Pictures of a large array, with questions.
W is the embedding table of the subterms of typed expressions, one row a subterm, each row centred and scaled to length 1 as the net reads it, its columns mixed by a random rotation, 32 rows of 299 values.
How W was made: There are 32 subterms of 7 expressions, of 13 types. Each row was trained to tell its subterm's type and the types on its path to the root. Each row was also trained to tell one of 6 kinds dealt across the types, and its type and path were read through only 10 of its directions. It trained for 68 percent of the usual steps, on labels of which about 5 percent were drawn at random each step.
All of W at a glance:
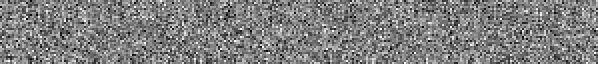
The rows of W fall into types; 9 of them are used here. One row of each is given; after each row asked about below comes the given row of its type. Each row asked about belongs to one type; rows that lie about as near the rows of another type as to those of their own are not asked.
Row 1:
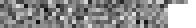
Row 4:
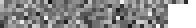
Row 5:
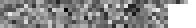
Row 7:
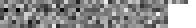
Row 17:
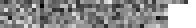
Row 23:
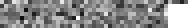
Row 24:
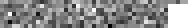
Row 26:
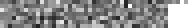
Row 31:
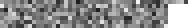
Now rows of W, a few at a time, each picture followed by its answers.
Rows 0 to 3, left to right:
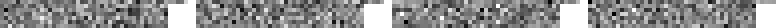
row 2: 5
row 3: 24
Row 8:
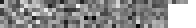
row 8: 24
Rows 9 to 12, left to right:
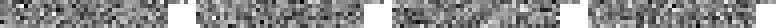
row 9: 7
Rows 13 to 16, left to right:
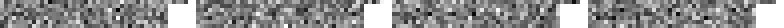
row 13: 4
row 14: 26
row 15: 23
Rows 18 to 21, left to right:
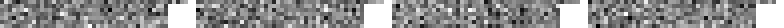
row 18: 26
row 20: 5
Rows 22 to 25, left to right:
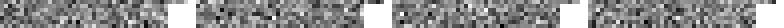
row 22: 1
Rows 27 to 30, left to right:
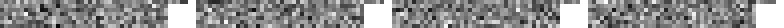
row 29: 7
